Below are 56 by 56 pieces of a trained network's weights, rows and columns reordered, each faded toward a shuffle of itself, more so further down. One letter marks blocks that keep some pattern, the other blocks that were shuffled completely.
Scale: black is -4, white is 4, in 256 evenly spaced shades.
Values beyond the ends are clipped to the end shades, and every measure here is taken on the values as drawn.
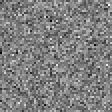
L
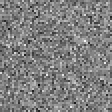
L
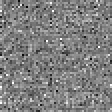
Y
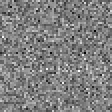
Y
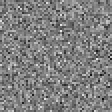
L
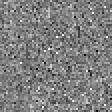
L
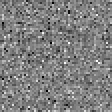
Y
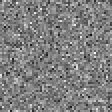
L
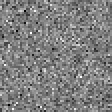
L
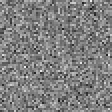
Y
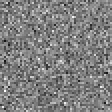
Y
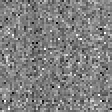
Y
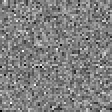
Y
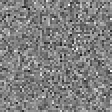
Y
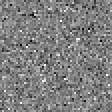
L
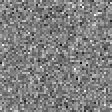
L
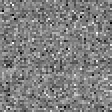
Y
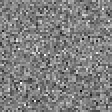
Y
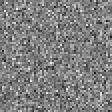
L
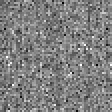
Y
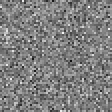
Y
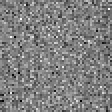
Y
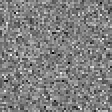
L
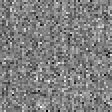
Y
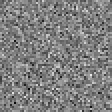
L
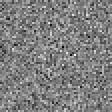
L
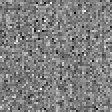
Y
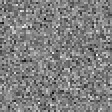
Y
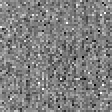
Y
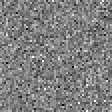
L
